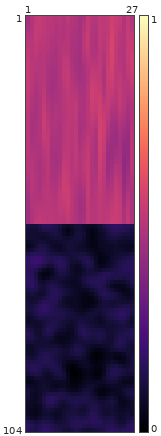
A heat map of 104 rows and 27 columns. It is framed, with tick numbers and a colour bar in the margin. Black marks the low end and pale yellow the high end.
It is made of 2 by 1 panels. Panel 1,1: middling, streaked downward, faint in contrast. Panel 2,1: very low, blotchy, faint in contrast.
